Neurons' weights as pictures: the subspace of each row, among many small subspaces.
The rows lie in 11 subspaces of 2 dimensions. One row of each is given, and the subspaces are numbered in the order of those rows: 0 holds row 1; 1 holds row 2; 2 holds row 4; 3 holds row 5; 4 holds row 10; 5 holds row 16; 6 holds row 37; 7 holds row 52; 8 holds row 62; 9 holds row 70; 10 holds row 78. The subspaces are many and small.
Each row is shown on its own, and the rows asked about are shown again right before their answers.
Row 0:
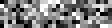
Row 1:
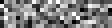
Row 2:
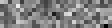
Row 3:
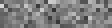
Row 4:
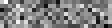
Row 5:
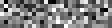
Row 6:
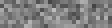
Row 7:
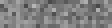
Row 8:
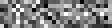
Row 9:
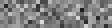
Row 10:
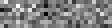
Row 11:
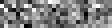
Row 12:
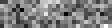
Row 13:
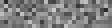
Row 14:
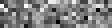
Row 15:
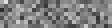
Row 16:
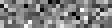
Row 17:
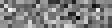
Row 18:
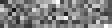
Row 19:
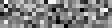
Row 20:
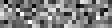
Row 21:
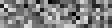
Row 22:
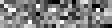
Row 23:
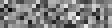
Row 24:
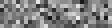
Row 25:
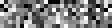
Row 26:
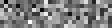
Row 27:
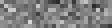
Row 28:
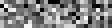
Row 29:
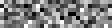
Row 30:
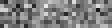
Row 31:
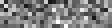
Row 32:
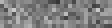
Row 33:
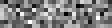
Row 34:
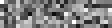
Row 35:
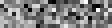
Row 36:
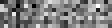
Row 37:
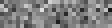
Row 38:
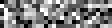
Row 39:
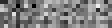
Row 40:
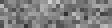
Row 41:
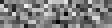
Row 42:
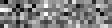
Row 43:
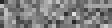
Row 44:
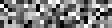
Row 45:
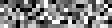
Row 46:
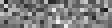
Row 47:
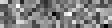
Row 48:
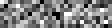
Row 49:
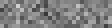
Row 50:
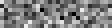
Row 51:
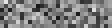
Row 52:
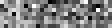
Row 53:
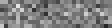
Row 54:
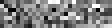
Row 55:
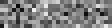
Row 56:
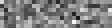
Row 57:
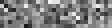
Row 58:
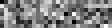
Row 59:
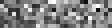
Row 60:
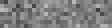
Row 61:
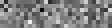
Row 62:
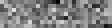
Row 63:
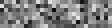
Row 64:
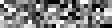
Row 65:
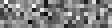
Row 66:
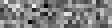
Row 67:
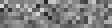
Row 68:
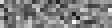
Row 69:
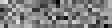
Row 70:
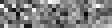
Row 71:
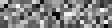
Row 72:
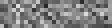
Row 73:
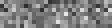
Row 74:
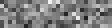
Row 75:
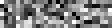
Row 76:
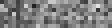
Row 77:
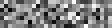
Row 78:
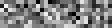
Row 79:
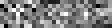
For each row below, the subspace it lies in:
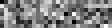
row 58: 1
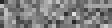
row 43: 1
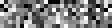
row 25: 6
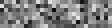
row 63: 9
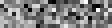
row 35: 7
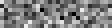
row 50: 1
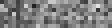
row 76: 7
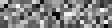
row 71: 0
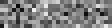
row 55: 10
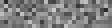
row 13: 3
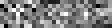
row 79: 9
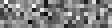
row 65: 6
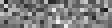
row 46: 3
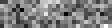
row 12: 5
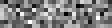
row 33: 3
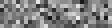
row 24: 9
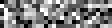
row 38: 1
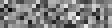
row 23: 2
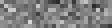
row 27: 8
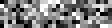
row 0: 5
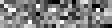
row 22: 8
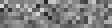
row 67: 4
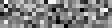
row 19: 3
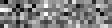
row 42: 4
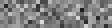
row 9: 5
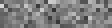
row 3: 4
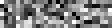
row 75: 0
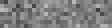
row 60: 4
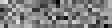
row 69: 8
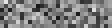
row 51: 8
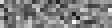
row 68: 0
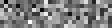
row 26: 6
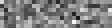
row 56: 0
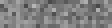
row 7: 7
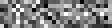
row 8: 9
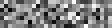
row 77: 2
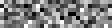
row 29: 1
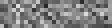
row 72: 9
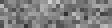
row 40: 5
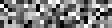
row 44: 5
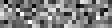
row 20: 3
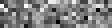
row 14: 4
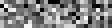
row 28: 10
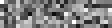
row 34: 0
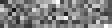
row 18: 8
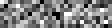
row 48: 0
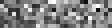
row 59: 7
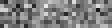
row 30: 4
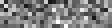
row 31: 3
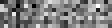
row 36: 7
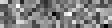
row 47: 1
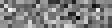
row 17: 2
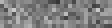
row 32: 2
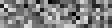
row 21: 10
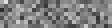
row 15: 2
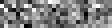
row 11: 9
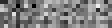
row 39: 7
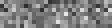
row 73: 6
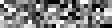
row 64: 8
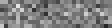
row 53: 10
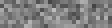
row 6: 9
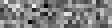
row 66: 6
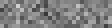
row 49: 10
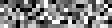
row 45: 7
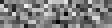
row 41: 3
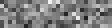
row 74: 5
